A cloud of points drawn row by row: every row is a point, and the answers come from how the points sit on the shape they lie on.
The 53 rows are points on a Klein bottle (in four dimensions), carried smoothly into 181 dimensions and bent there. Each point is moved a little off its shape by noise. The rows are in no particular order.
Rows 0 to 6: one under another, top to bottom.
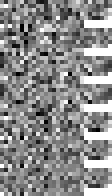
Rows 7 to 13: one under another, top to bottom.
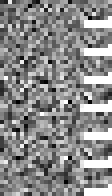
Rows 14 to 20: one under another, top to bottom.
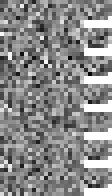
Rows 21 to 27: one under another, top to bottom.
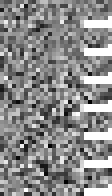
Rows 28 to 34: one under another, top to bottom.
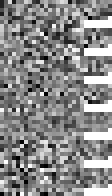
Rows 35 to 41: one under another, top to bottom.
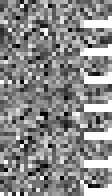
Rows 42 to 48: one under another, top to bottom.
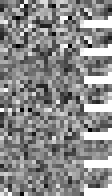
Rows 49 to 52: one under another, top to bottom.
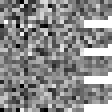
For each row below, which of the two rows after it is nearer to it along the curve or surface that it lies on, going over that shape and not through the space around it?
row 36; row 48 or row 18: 48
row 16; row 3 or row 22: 22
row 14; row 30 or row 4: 4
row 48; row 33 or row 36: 36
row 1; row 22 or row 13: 13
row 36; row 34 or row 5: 5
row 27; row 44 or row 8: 44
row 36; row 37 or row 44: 37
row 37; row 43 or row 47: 43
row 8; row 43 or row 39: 43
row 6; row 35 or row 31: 31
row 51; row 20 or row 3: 3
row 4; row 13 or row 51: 13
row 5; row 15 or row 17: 17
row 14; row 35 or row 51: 35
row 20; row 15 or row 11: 15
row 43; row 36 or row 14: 36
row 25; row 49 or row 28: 49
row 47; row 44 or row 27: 27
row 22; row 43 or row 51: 43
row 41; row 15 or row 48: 48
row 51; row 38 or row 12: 38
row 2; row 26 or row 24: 24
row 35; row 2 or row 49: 49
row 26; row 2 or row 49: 49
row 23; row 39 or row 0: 0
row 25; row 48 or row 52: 52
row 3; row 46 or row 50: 46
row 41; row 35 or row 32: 35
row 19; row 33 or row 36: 36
